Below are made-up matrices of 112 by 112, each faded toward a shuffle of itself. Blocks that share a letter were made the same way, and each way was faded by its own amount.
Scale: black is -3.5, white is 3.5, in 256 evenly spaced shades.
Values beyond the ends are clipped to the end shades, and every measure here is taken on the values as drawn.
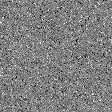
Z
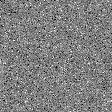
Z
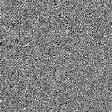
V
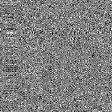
V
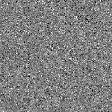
V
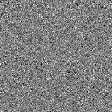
V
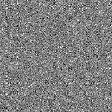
V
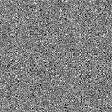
V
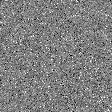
Z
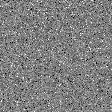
Z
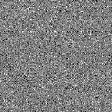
V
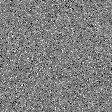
Z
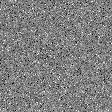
Z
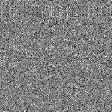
V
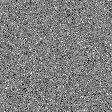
Z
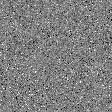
Z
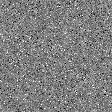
Z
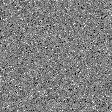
Z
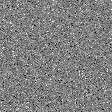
Z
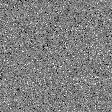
Z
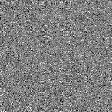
V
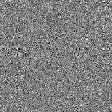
V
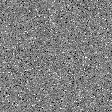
Z
